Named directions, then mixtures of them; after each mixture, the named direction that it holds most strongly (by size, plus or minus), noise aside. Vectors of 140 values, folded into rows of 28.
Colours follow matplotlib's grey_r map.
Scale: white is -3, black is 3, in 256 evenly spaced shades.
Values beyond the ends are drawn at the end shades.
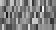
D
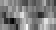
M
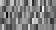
D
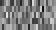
D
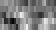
M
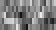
M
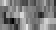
M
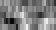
M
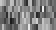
D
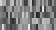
D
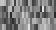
D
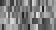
D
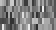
D
